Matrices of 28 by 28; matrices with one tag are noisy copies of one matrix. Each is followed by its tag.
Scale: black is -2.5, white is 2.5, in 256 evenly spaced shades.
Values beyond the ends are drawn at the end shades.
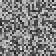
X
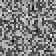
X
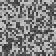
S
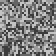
S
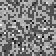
S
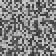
X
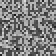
X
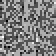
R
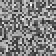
X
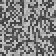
R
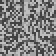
R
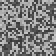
S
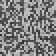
R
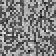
R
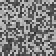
S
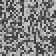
R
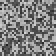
S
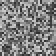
S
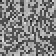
R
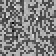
R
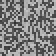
R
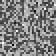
R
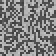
R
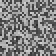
X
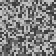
S
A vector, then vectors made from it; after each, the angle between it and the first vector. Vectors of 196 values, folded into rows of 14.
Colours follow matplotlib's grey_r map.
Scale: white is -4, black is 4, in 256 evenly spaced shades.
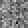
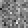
nearly opposite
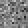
partly aligned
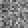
nearly opposite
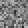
partly opposed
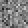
partly opposed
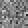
partly aligned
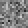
partly aligned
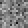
nearly parallel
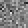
partly opposed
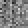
partly opposed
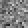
partly opposed
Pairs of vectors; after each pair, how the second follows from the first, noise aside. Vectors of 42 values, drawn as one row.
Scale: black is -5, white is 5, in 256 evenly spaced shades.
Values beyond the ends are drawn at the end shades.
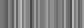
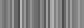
wrapped around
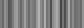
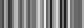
scaled up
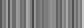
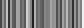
scaled up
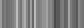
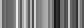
scaled up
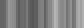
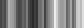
scaled up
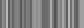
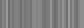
shrunk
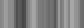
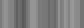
shrunk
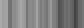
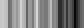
scaled up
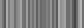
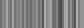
wrapped around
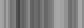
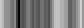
scaled up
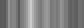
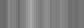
shrunk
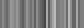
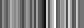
scaled up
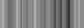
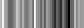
scaled up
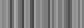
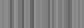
shrunk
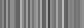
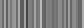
wrapped around
